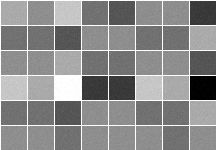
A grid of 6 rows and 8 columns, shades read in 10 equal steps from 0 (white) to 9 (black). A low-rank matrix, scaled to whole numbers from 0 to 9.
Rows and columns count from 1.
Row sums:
35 37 35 33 37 34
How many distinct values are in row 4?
5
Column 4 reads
5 4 5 7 4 4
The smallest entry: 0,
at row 4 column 3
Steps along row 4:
up down up same down up up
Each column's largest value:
5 5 6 7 7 5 5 9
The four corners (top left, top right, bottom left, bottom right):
3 7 4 4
